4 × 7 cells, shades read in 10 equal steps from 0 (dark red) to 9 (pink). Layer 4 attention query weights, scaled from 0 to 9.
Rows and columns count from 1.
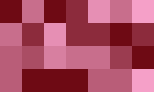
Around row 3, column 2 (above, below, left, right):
2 0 5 7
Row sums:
31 22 31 24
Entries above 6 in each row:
2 1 1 1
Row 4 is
5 0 0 0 5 5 9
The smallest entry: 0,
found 7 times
